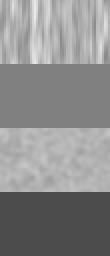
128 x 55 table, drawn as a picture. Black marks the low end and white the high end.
The table splits into 4 rows of 1 panel. Panel 1,1: high, streaked downward. Panel 2,1: middling, flat. Panel 3,1: high, blotchy, faint in contrast. Panel 4,1: low, flat.
